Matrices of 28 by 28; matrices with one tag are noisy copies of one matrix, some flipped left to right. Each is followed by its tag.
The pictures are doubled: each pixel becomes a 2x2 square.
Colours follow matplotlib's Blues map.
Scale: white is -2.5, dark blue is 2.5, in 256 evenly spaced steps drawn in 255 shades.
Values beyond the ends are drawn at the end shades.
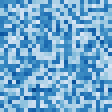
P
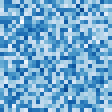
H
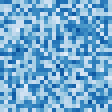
H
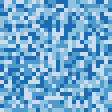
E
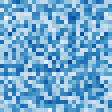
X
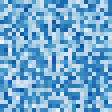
E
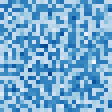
X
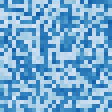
P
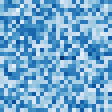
H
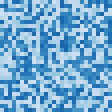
P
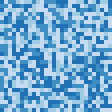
E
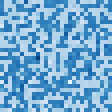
E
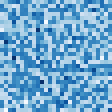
X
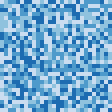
X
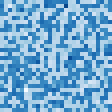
E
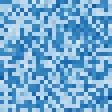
H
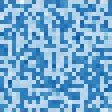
E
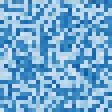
P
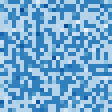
X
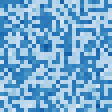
P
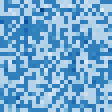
H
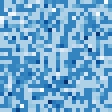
E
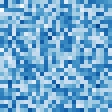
P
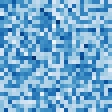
P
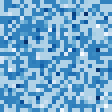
H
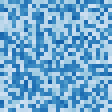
X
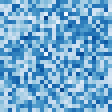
H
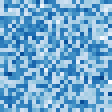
H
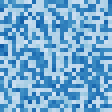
E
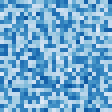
E
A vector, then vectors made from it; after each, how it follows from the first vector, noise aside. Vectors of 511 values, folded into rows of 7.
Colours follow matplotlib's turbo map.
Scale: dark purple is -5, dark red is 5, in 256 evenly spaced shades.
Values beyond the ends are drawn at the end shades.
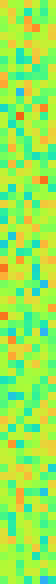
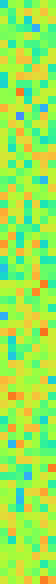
negated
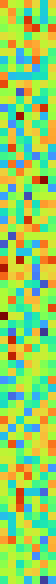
scaled up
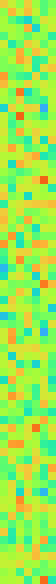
sign-scrambled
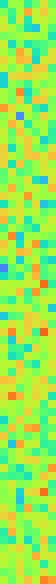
negated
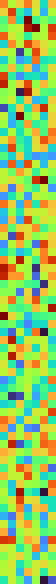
scaled up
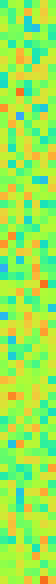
negated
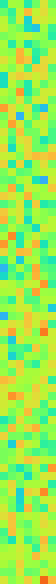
negated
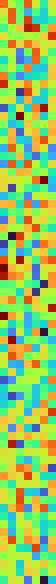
scaled up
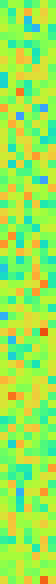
negated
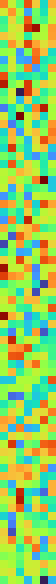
scaled up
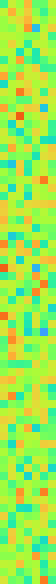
sign-scrambled
